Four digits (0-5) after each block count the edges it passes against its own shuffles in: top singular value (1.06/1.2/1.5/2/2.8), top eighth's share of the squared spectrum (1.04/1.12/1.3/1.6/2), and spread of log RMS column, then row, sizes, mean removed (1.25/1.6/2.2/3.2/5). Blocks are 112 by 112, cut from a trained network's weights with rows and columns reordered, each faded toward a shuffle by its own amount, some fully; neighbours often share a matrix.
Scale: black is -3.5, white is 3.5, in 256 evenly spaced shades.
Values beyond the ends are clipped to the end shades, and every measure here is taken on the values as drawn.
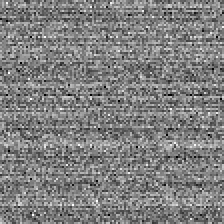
4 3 1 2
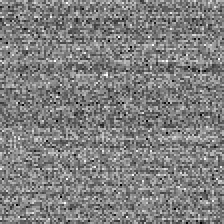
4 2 0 1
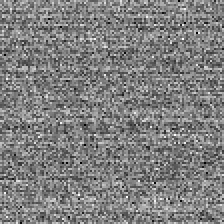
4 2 0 1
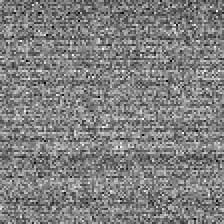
4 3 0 1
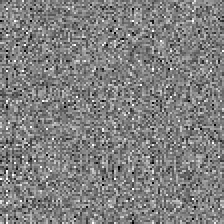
4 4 2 2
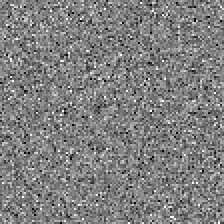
2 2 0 1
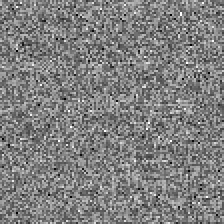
1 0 0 0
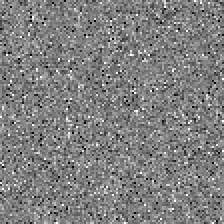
0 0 0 0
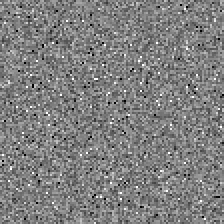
0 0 0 0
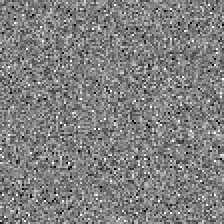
2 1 1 0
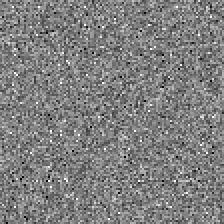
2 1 0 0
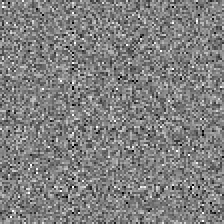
3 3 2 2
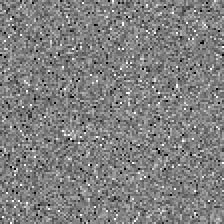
0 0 0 0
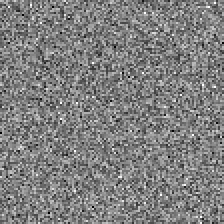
0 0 0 0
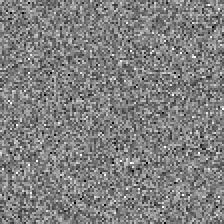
0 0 0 0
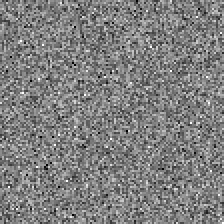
1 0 0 0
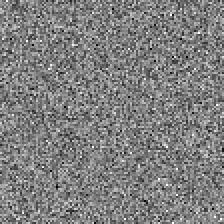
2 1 0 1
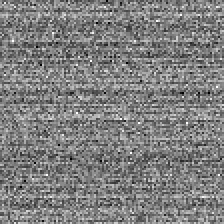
4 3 0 1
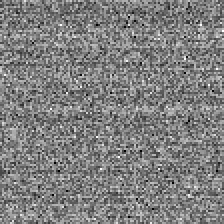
3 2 0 0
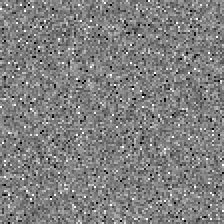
1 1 0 0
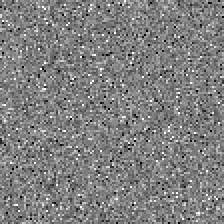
1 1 0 0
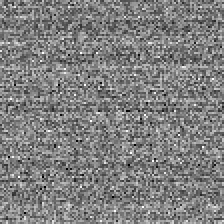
3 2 0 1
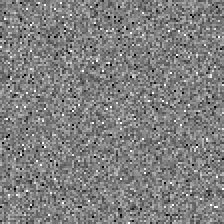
1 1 0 0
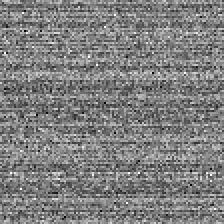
4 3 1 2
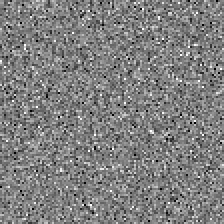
2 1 0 0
